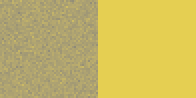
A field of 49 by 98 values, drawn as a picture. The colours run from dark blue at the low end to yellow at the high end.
The table splits into one row of 2 panels. Panel 1,1: high, fine-grained, faint in contrast. Panel 1,2: very high, flat.
